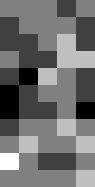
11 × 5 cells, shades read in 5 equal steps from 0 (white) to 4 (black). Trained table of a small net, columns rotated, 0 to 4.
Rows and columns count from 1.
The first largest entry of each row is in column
4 1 1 2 2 1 1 1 1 3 1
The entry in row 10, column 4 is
3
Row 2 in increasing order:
2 2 2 3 3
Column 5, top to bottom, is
2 3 3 1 3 3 4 2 1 2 1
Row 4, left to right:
2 3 3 1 1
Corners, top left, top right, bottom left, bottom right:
2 2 2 1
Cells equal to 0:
1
